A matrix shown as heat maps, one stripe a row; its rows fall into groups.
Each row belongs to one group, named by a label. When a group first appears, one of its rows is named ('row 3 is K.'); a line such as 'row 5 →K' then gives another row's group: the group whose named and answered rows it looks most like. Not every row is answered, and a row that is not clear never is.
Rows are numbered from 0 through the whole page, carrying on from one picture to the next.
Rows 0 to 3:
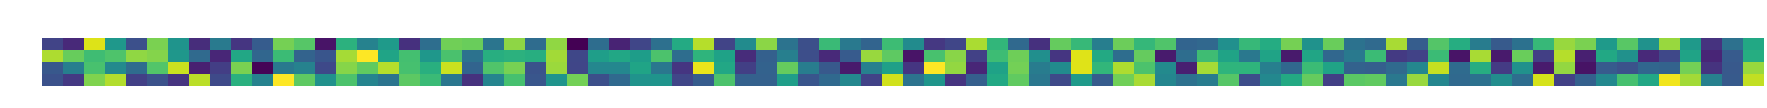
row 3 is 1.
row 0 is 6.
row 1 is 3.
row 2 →3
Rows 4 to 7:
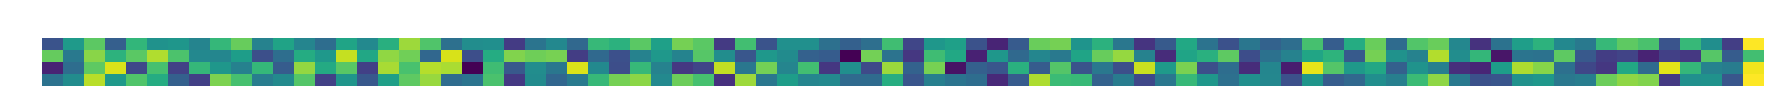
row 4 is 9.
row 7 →9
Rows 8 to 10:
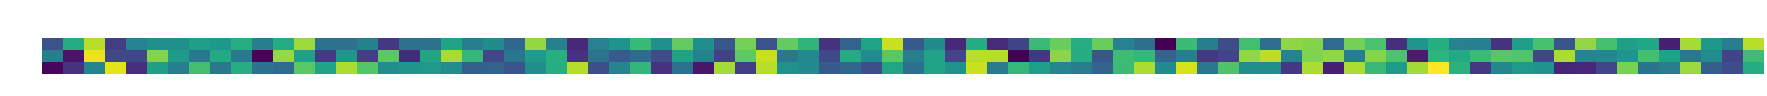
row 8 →9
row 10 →1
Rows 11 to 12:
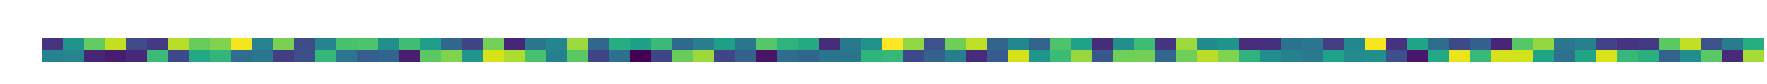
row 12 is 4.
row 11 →1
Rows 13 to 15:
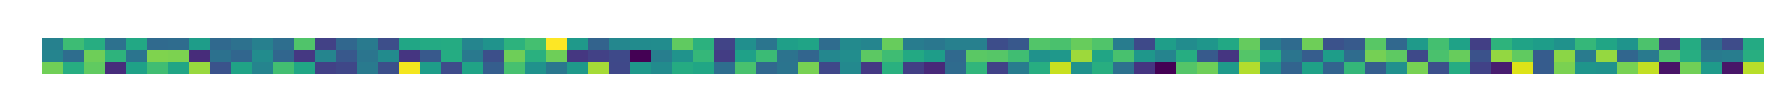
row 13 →9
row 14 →6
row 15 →9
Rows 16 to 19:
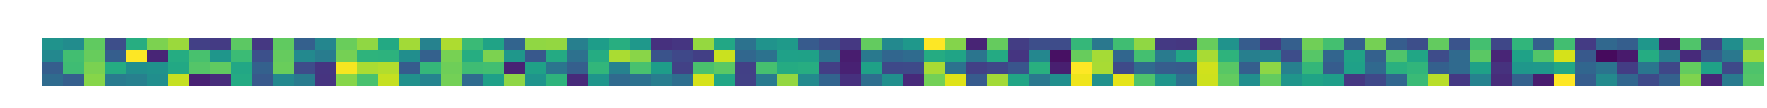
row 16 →3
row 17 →3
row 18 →3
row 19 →3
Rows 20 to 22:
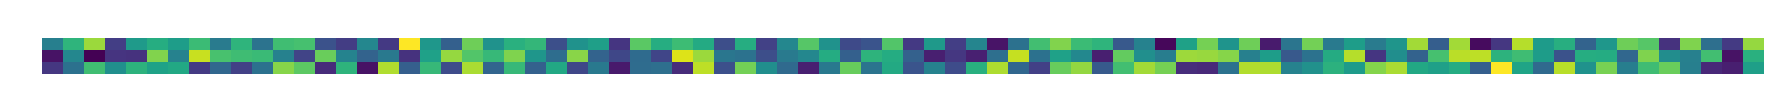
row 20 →9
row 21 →4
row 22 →6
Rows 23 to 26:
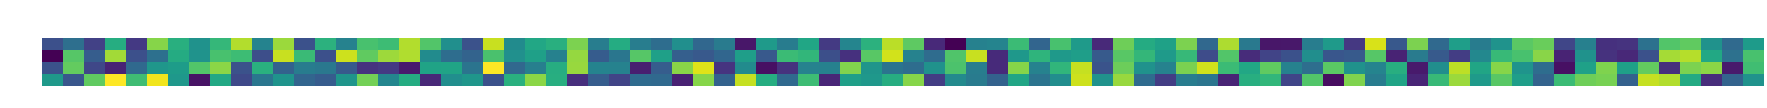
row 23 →1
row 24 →1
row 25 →4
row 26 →6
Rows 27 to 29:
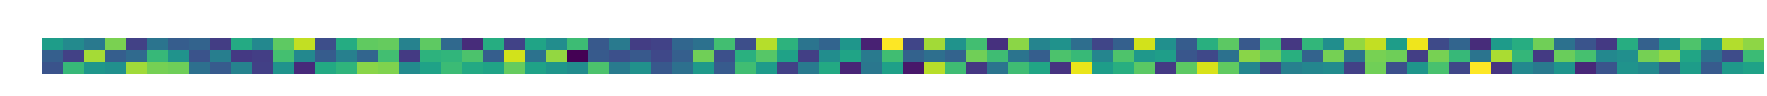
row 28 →6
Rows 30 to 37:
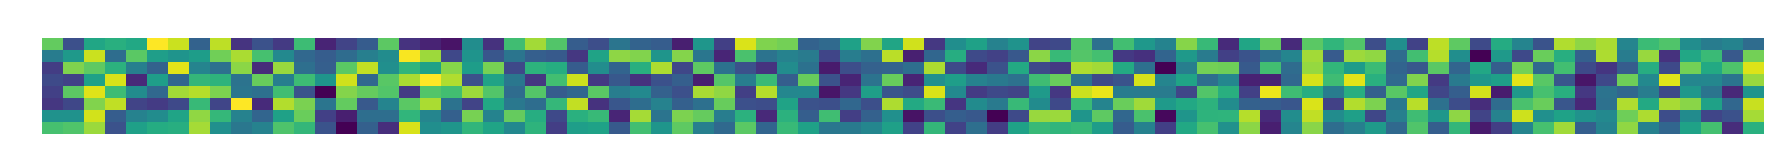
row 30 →6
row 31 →9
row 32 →3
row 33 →1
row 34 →3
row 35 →1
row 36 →9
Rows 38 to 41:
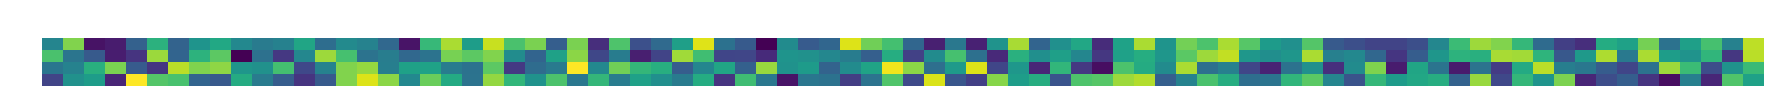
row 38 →4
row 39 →4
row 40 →1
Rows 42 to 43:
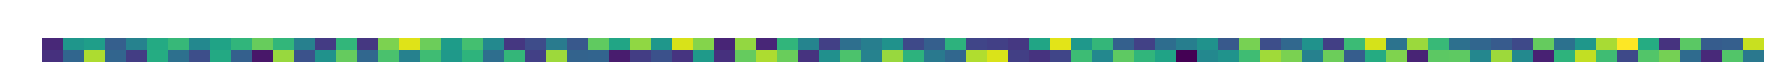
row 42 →9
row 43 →6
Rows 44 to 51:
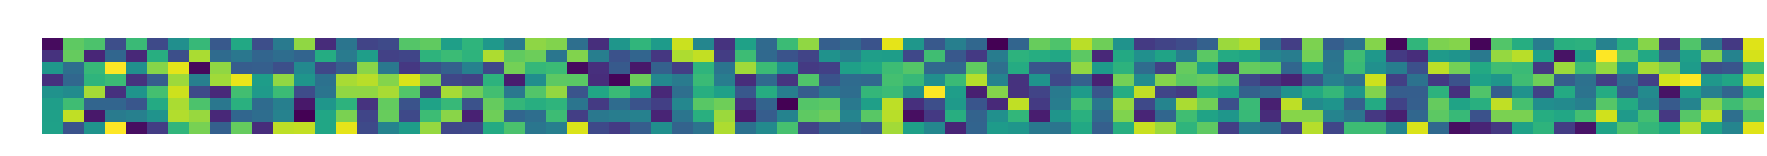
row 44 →9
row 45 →4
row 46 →6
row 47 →1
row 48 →3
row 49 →4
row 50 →4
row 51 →1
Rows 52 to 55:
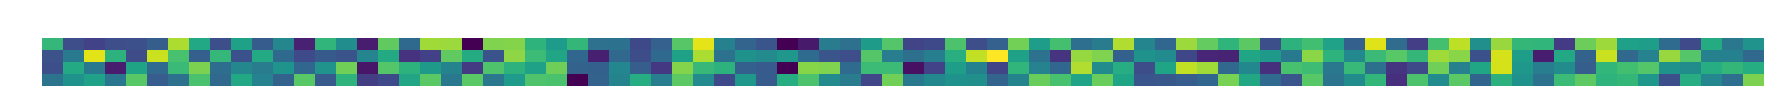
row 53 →6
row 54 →4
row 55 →9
